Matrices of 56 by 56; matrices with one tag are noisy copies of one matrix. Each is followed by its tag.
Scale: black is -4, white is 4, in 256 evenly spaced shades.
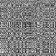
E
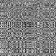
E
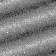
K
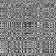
E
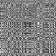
E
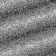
K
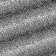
K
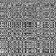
E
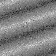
K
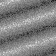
K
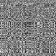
E
